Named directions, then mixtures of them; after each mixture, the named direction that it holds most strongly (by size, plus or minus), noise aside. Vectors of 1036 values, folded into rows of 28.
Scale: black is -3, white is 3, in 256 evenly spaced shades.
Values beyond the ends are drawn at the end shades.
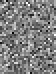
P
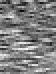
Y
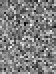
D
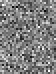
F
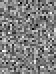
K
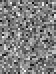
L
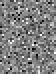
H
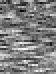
Y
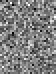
P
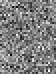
F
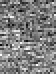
Y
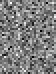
L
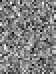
L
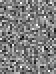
K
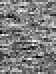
Y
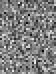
D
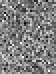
D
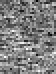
Y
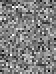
F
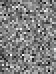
F
